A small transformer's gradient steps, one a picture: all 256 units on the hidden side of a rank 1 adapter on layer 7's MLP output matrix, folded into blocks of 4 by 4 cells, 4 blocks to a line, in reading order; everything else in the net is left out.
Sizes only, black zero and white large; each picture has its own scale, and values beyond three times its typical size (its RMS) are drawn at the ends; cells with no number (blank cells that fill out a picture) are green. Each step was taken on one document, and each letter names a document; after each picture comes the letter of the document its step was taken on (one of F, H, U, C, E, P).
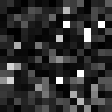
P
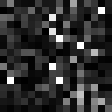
P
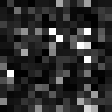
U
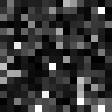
P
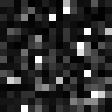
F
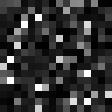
U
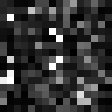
P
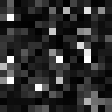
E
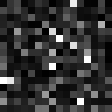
P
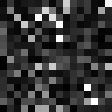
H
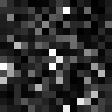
E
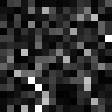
H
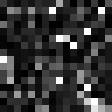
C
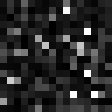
F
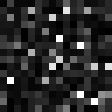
E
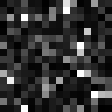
F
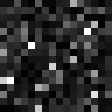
C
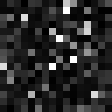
U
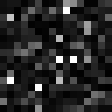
U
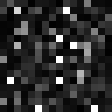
P
